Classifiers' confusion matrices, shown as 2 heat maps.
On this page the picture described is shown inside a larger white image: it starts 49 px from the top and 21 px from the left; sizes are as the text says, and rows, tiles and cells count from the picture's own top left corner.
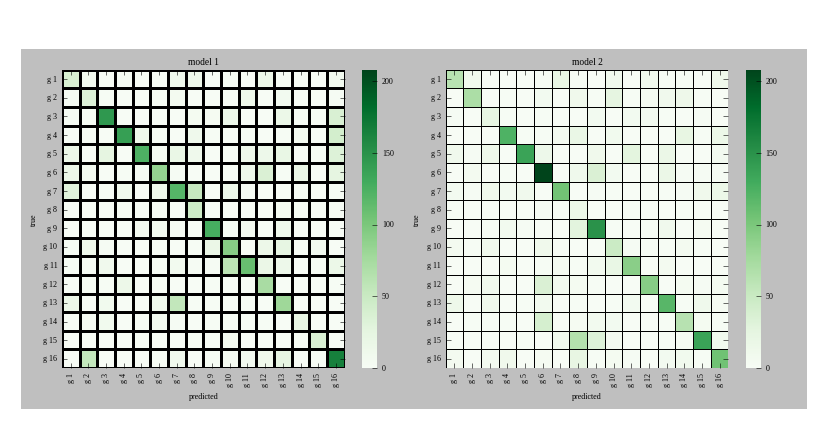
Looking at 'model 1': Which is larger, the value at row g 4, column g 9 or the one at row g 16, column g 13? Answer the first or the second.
the second
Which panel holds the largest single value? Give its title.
model 2
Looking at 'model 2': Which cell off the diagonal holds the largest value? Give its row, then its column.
g 15, g 8
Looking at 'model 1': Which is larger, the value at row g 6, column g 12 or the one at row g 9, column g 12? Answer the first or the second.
the first
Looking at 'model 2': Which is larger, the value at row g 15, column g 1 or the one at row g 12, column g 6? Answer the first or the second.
the second
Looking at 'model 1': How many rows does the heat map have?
16
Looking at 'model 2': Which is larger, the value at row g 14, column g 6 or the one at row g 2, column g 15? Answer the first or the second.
the first
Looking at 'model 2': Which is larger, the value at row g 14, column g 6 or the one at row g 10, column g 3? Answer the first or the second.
the first
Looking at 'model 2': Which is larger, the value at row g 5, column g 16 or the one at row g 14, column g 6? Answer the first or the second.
the second
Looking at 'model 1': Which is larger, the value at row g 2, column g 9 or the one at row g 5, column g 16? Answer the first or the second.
the second
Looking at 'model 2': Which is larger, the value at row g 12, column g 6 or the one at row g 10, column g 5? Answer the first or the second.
the first
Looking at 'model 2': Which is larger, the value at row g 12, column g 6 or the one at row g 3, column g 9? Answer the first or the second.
the first
